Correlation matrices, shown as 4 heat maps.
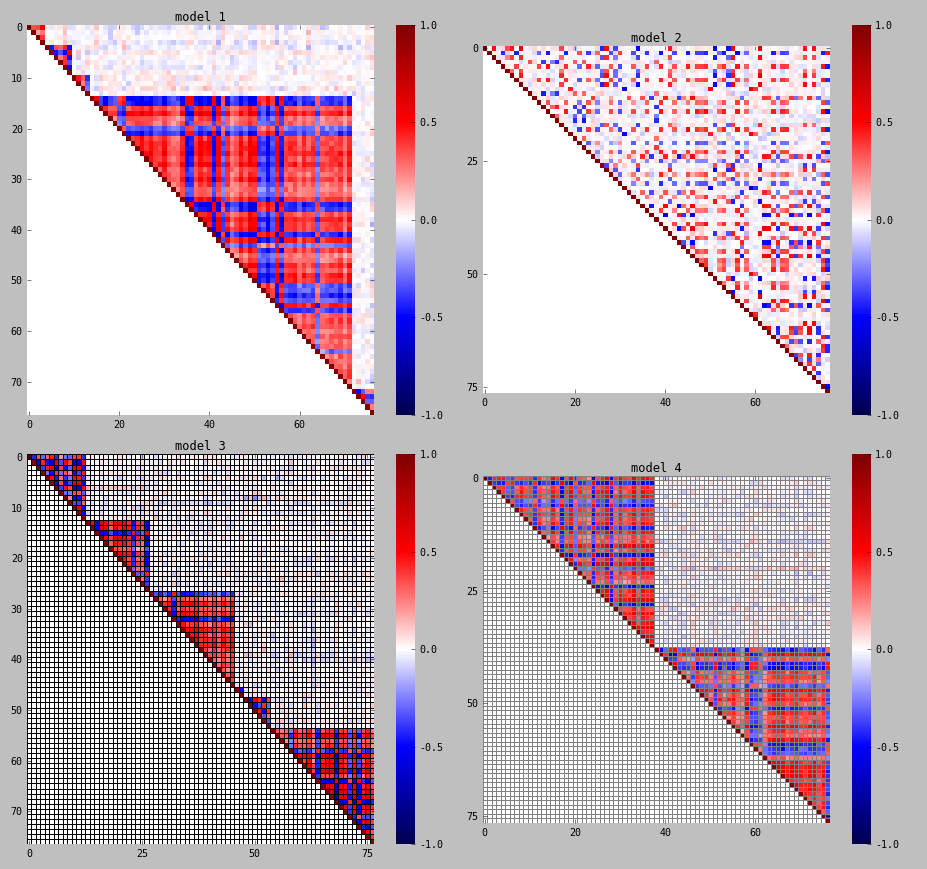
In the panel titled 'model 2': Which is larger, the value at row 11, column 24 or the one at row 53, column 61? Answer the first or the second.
the first
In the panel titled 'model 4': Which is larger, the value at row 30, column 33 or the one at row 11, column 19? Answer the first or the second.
the first
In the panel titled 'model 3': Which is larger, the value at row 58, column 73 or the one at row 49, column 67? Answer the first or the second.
the first
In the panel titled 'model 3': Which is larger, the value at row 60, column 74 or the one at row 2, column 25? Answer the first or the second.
the first
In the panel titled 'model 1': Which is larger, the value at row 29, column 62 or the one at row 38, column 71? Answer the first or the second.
the second
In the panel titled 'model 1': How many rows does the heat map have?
77
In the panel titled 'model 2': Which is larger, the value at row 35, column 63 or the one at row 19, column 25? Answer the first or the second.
the first
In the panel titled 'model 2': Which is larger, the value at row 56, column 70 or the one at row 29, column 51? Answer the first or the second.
the second
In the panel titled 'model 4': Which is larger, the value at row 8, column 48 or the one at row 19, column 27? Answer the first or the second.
the second
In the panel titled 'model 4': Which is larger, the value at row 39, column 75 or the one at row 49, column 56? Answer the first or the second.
the first
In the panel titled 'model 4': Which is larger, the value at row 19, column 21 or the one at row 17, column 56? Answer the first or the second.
the first
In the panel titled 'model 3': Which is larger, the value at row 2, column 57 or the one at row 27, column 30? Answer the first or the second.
the first
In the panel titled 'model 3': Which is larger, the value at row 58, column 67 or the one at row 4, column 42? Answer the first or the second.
the second
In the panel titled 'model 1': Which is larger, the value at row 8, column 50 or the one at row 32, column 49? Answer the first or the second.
the second
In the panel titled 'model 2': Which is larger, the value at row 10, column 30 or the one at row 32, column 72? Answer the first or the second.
the second
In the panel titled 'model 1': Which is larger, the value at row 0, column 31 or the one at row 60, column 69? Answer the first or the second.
the second
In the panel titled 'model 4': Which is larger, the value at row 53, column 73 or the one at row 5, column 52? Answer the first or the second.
the first
